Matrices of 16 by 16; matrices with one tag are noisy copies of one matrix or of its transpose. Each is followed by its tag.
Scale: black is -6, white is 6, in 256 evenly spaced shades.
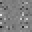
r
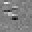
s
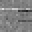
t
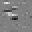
s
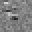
s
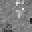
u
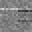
t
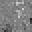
u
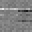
t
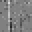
t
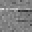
t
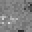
u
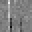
t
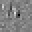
s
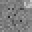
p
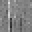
t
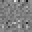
r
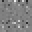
r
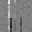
t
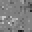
u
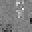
u
